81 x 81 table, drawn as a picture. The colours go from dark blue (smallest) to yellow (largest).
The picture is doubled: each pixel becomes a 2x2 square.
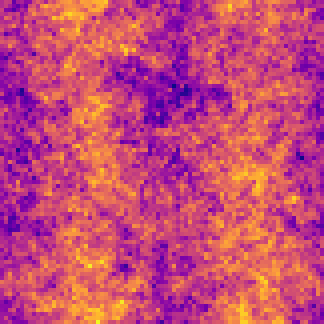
The texture is blotchy. The bottom right is the ninth with the highest average. The top middle is the ninth with the lowest average. Stripes running up and down repeat 2 times from left to right. No row or column stands out. No overall slope runs across the table.
